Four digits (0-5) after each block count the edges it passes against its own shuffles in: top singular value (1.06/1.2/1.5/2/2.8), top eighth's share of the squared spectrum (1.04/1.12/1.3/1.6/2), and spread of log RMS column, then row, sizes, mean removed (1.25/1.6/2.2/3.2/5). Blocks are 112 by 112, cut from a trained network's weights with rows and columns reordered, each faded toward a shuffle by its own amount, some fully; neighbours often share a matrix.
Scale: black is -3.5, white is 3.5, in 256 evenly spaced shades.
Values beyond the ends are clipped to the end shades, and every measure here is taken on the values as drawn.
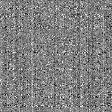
3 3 0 3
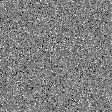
0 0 0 0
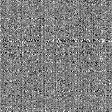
3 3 0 3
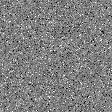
0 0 0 0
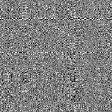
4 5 3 3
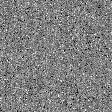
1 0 0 0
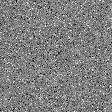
0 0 0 0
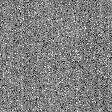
2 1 0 0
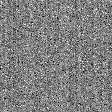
2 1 0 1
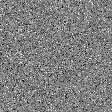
0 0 0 0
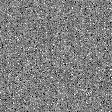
1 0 0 0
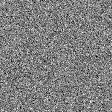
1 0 0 0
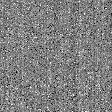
2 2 0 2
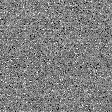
1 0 0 0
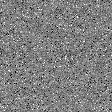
0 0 0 0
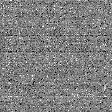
3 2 2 1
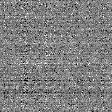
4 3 3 1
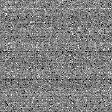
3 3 2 1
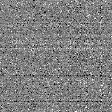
3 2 2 1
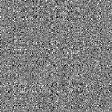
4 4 3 3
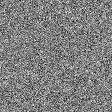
2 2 0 0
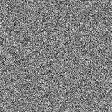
3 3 1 0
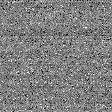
2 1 1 0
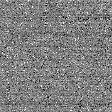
3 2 2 0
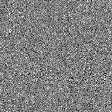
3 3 2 1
